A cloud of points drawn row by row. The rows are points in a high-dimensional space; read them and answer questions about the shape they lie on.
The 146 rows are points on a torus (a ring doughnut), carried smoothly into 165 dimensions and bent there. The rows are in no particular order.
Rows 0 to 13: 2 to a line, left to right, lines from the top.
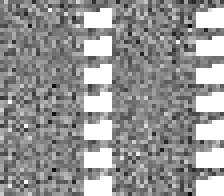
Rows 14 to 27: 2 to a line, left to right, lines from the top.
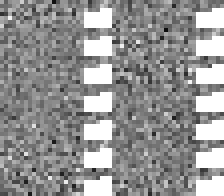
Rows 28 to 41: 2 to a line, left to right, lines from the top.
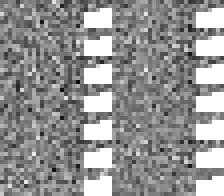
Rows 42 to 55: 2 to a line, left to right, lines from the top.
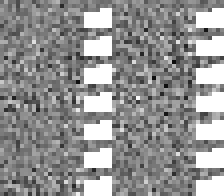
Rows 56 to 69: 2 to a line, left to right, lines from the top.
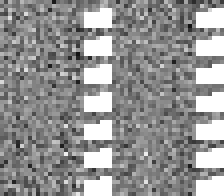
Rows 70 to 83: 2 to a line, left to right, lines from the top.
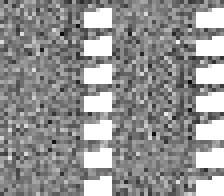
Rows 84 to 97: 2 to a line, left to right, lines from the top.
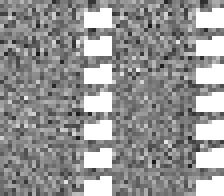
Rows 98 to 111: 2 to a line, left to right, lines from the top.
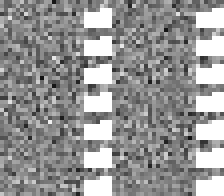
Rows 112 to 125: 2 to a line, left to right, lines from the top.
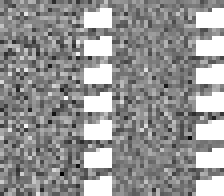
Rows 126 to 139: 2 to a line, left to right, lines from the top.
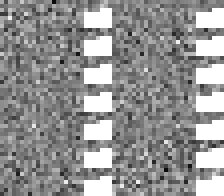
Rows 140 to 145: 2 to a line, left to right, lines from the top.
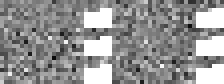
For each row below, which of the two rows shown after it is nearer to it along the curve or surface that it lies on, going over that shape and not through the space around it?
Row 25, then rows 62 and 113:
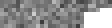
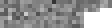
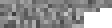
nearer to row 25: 62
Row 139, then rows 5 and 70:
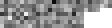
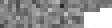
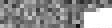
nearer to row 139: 70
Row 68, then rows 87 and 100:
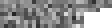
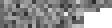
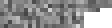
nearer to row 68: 87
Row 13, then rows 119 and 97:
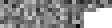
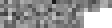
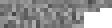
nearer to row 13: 119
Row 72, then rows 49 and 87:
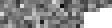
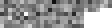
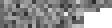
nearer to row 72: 87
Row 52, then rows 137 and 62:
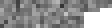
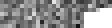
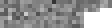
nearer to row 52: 137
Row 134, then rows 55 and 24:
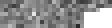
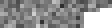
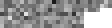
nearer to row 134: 55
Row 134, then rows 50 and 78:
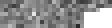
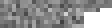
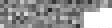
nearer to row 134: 78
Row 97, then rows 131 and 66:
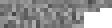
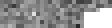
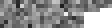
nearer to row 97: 66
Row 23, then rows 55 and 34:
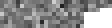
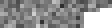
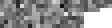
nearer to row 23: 34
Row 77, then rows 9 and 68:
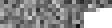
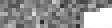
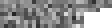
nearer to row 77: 9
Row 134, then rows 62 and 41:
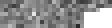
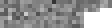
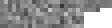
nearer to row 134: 62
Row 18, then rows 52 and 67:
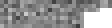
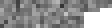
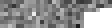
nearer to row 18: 67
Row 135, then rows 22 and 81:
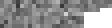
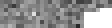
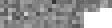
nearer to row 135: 22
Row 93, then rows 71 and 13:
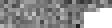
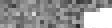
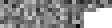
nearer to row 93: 13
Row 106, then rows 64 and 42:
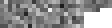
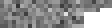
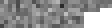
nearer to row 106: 42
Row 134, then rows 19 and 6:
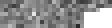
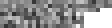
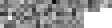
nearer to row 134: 6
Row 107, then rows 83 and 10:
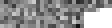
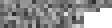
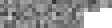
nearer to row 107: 10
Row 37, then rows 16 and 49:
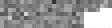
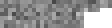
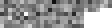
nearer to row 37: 16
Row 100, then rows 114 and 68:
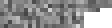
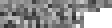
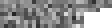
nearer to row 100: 114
